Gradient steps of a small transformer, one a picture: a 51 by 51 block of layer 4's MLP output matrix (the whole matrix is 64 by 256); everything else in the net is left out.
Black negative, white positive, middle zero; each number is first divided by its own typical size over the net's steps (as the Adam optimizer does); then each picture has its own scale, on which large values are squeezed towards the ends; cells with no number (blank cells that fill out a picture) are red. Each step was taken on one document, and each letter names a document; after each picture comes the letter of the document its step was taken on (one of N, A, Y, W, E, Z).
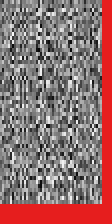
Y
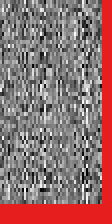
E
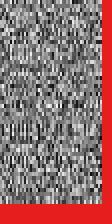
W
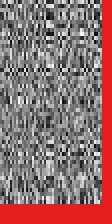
W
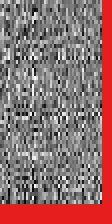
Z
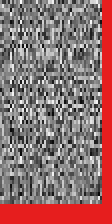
Y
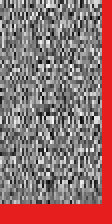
W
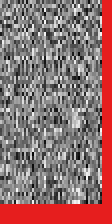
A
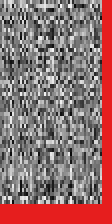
Y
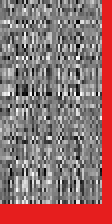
A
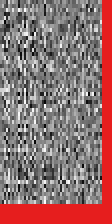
E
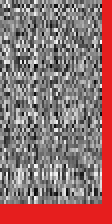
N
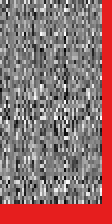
Z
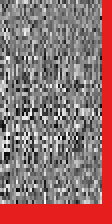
Z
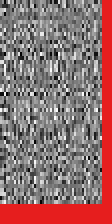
Z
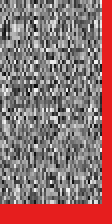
N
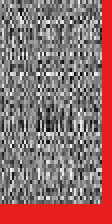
Y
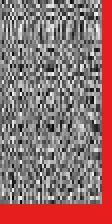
Y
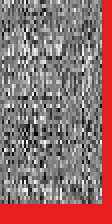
E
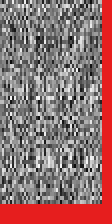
W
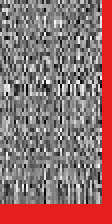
A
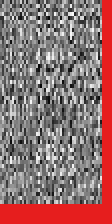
W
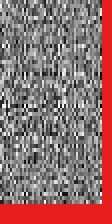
Z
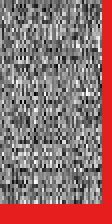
E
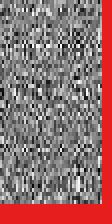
A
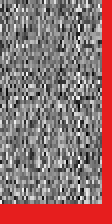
A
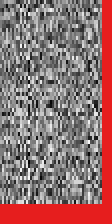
W
